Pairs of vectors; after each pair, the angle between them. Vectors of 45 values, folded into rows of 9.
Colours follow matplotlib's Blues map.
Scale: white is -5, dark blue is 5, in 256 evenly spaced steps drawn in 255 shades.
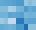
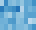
partly opposed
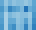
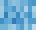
partly opposed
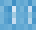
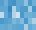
partly aligned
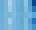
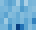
orthogonal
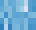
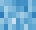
partly opposed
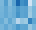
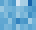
nearly opposite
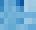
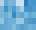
nearly opposite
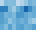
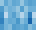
orthogonal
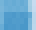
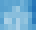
nearly opposite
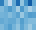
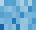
partly opposed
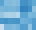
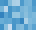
orthogonal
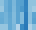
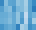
nearly opposite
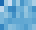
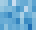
orthogonal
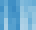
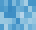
partly aligned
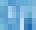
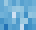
partly aligned
